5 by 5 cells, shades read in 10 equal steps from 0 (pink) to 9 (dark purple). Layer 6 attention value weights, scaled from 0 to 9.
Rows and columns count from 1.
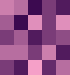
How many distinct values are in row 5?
5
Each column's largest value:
6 9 9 7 8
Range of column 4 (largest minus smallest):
5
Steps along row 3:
down up down down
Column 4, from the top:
6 6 6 2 7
